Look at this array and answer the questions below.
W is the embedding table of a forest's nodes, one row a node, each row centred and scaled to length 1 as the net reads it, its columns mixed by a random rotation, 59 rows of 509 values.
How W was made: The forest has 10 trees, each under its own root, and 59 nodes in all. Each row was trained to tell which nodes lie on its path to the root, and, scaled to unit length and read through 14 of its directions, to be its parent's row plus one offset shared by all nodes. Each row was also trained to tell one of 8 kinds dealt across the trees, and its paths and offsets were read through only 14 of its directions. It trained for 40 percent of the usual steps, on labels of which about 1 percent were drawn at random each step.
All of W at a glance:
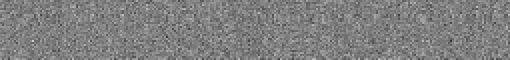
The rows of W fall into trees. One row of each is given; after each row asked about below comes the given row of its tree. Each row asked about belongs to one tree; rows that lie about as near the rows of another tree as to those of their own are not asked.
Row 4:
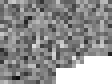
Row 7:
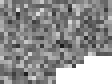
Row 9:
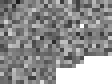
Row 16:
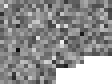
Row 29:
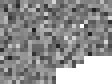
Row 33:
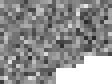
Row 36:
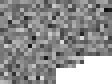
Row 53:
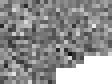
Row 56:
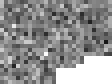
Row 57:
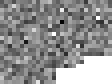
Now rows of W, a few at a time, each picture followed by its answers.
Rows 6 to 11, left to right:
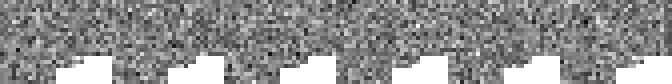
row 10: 7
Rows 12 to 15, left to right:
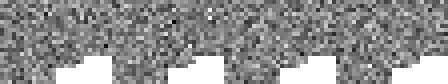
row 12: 7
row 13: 57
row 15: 9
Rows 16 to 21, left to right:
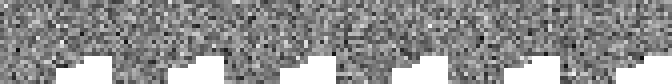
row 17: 9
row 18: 4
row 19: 53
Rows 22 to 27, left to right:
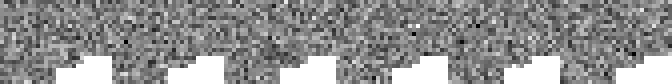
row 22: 53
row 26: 29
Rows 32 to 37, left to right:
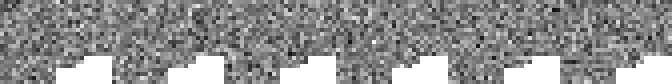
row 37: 53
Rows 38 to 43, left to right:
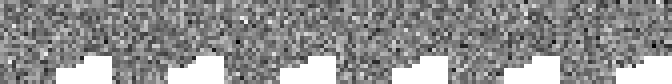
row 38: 56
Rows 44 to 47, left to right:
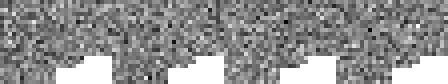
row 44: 9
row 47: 29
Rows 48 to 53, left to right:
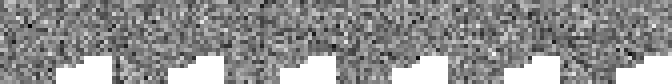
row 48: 29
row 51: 9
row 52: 56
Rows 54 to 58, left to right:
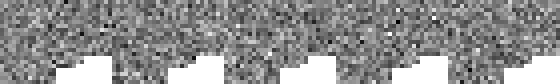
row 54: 16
